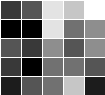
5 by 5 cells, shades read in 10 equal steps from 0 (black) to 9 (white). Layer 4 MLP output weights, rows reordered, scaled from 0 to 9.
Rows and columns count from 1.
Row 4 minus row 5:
1 -3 0 -3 2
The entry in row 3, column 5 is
5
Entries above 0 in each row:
5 3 5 4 5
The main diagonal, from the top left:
2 0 5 4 1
